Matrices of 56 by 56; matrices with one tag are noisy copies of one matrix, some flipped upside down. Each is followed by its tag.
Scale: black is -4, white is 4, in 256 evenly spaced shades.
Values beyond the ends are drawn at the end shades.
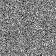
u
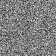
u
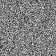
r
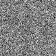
u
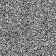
u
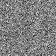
u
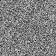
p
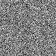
u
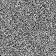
p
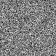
r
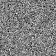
r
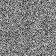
u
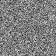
p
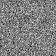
r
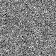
u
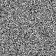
r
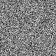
r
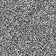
p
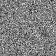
r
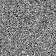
r
